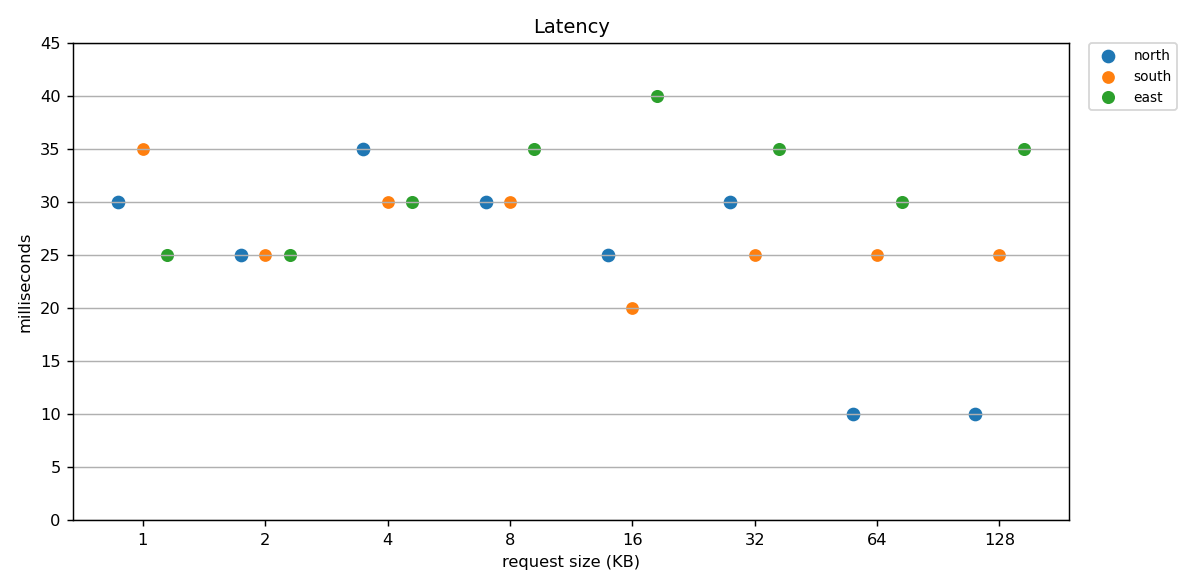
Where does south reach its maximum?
1
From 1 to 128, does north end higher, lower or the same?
lower
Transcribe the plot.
Title: Latency
x-axis: request size (KB), ticks 1 2 4 8 16 32 64 128
y-axis: milliseconds, ticks 0 5 10 15 20 25 30 35 40 45
Legend: north, south, east
Values:
north: 30 25 35 30 25 30 10 10
south: 35 25 30 30 20 25 25 25
east: 25 25 30 35 40 35 30 35
